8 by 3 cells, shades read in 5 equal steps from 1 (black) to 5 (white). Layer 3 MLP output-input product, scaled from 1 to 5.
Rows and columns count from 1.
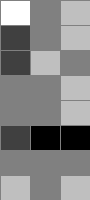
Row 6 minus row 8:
-2 -2 -3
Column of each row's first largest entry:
1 3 2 3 3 1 1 1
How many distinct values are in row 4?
2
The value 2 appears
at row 2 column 1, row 3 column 1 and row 6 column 1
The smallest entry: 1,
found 2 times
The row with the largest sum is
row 1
